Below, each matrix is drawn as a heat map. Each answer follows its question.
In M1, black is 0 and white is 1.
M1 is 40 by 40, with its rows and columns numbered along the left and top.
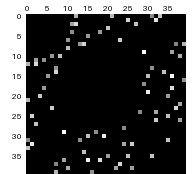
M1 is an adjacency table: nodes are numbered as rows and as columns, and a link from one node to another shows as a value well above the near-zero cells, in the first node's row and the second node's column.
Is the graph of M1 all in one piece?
yes
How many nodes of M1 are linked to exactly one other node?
12
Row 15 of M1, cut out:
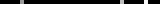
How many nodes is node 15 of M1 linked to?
3
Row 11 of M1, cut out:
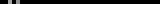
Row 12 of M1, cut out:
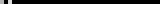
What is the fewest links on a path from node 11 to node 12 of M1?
2
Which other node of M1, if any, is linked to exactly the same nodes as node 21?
node 33
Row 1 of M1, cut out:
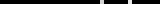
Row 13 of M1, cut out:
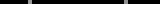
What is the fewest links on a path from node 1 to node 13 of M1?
4
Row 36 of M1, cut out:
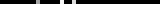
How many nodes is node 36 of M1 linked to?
3
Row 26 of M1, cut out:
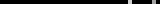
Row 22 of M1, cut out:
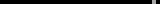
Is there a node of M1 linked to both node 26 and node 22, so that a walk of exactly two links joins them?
yes
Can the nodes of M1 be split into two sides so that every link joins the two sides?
no
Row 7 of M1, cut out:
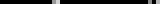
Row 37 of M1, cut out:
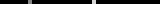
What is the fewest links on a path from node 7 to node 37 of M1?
1
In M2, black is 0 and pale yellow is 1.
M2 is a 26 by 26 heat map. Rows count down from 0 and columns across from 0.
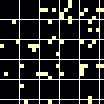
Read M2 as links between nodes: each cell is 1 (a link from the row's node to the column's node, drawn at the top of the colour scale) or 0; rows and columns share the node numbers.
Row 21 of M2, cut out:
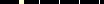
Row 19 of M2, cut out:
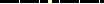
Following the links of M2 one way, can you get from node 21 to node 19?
no
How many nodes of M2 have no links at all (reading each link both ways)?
0
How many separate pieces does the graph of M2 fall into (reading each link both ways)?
1
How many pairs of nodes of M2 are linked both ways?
0
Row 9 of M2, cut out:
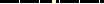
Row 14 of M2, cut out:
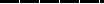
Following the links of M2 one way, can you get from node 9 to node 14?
yes
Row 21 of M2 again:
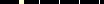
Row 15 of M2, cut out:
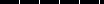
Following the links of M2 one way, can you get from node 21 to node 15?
yes
